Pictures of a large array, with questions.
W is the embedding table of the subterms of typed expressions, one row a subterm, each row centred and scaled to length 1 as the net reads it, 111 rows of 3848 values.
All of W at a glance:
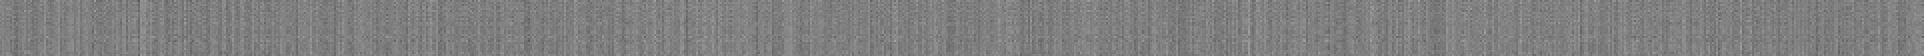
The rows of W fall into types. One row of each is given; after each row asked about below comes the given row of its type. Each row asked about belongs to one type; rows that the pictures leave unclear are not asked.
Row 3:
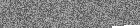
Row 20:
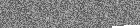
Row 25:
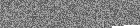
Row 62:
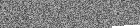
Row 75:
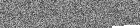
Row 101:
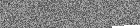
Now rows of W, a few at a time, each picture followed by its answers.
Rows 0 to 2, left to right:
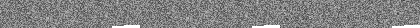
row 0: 20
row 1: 20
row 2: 62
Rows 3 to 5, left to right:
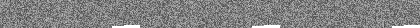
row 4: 75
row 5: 25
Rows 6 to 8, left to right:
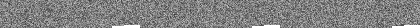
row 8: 20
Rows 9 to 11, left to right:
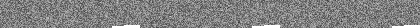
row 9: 20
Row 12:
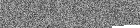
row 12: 25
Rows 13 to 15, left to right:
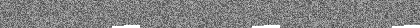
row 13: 20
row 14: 75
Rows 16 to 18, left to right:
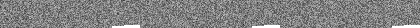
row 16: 62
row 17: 75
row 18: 75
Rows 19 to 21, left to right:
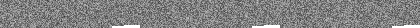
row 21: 3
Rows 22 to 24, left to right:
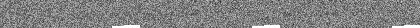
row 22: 3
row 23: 75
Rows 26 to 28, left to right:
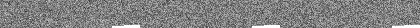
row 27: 75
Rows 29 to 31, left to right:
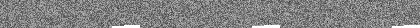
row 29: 62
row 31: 25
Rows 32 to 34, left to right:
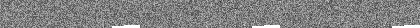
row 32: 25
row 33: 20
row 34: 101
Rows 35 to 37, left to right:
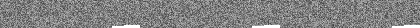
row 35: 20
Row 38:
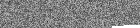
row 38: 25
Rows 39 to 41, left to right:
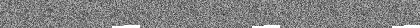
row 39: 3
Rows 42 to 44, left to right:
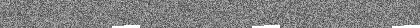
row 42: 3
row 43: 101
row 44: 3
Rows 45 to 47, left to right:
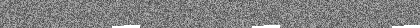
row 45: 3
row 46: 25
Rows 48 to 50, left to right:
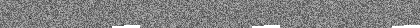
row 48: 20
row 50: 75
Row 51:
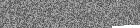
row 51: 3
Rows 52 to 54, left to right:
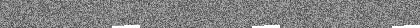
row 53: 101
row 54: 3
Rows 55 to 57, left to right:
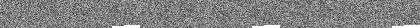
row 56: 3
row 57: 25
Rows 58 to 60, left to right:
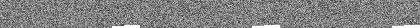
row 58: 20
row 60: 101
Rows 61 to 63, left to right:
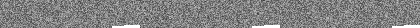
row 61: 20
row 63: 20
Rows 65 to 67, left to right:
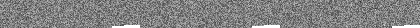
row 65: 62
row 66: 75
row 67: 20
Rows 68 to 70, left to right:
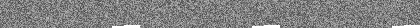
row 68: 20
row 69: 75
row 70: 3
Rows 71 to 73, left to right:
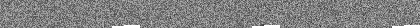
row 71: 25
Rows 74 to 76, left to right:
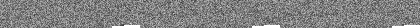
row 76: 75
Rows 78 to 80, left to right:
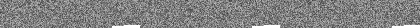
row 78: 75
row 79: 3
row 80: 25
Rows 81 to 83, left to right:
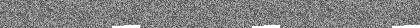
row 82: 25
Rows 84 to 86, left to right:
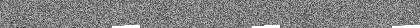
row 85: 62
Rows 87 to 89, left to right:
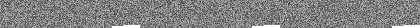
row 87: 25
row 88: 25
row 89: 101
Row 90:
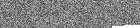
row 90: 20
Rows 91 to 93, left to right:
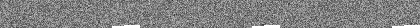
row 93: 101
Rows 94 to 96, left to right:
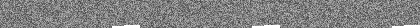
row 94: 20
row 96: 62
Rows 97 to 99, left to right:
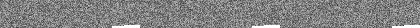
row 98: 25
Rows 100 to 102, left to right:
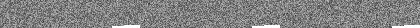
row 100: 3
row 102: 101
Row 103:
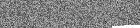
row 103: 3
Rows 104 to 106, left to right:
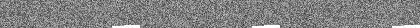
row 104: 3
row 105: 75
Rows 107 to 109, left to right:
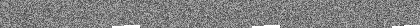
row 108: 62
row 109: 62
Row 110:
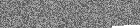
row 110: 75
